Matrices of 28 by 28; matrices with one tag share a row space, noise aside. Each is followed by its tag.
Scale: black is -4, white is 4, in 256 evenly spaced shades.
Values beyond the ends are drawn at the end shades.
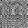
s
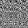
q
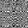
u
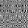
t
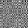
t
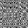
q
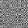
t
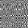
t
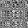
u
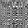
u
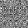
q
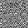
q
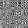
t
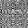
s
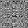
u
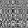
s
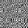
t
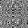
s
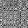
q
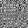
q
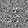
u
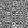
u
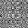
s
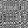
q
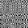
t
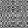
s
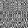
t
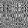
t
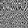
t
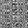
u
